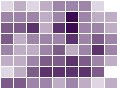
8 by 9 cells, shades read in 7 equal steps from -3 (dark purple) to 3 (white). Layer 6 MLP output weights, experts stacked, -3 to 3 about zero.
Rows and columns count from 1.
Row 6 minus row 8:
2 2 0 -1 -2 -2 -2 -2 0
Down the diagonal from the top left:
2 0 -2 0 -1 -2 -2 2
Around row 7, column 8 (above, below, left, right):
0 2 -2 3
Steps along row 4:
up down same same down up down up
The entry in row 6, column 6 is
-2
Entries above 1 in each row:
4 0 0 0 0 0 2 1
